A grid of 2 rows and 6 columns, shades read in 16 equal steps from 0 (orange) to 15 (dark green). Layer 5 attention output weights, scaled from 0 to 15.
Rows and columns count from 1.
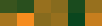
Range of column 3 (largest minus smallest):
1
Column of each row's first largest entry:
5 5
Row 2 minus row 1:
-7 -13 1 -1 1 -3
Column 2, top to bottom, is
13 0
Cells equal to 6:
3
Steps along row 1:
up down up up down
